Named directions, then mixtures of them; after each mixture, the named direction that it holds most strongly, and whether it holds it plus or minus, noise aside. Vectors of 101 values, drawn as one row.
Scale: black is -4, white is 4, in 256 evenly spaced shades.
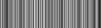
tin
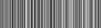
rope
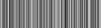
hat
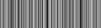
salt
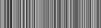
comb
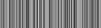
hat, plus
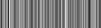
hat, minus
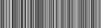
comb, minus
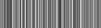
comb, plus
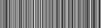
tin, plus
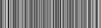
tin, minus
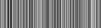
comb, plus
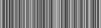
hat, plus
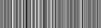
rope, minus
